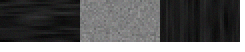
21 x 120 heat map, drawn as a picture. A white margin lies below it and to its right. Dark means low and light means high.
It is made of 1 by 3 panels. Panel 1,1: very low, streaked across, faint in contrast. Panel 1,2: middling, fine-grained, faint in contrast. Panel 1,3: very low, streaked downward, faint in contrast.
